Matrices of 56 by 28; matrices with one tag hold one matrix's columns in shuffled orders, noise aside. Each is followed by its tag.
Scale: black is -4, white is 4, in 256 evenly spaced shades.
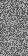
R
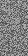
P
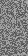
P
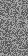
P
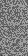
R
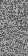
R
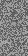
R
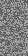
R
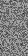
R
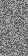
P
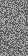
P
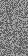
P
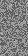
R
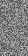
R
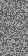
R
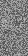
P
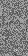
P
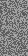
P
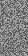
P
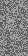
P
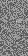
P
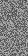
R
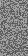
P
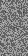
R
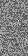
R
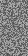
R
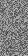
P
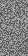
P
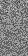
P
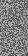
R
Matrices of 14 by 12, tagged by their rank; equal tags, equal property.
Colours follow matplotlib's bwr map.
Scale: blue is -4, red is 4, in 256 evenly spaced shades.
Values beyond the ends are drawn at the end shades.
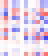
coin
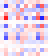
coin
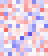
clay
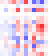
coin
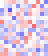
clay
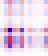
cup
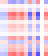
cup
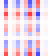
cup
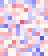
clay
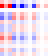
cup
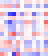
coin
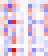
coin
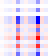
cup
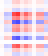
cup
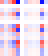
cup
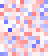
clay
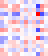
coin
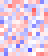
clay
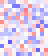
clay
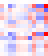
coin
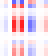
cup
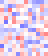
clay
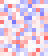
clay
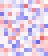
clay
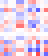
coin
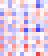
coin
